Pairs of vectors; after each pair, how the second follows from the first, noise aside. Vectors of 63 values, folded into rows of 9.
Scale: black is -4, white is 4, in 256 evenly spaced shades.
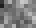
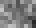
reversed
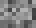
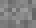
shrunk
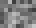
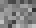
sign-scrambled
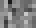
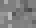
partly zeroed
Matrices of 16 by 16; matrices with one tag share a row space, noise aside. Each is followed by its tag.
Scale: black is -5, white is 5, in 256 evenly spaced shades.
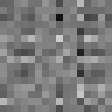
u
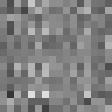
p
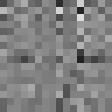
u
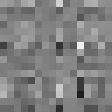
u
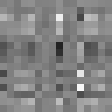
u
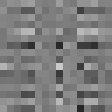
u
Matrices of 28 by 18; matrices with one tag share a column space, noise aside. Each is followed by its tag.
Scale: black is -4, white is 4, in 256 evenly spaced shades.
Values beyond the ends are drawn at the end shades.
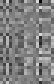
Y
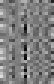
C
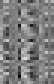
C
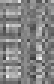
C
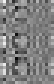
Y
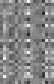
C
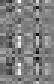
Y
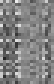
C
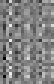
C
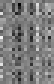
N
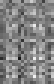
C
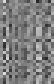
C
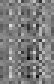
C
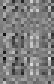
Y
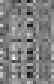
C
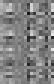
N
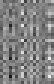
C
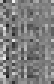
C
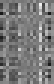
N
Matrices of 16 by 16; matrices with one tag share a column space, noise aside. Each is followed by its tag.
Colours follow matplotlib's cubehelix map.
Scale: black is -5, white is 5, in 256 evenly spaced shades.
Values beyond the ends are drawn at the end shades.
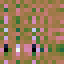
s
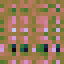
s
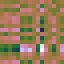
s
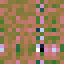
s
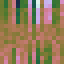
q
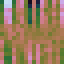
q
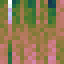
q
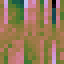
q
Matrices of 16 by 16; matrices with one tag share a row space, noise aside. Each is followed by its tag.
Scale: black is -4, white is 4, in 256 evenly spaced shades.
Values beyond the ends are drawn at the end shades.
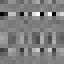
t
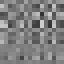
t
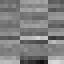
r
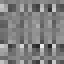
t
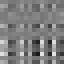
t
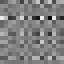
t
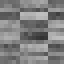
r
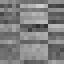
r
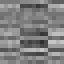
r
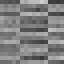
r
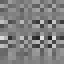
t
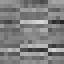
r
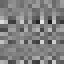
t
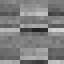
r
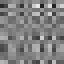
t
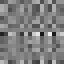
t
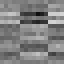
r
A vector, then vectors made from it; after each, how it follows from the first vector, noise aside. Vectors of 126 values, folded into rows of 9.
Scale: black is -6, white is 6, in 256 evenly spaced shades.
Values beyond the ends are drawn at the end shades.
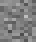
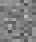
copied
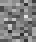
scaled up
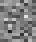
scaled up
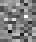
scaled up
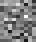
scaled up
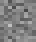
reversed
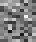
scaled up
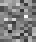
scaled up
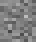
copied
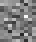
scaled up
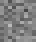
reversed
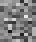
scaled up
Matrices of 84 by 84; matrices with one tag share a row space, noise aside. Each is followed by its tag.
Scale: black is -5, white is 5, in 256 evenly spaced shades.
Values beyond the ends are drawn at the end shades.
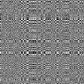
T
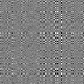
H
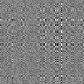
H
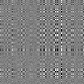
H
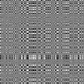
T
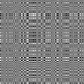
T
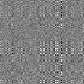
H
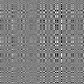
H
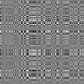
T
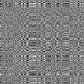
T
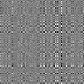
H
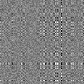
H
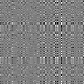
H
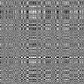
T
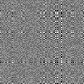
H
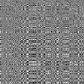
T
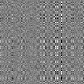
H
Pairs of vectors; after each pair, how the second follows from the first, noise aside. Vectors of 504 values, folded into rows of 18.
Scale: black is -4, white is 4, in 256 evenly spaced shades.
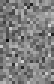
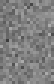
shrunk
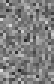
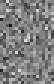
negated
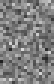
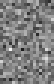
negated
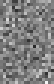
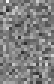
reversed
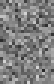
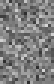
negated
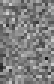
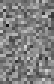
reversed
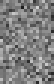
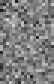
reversed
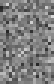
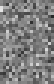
negated
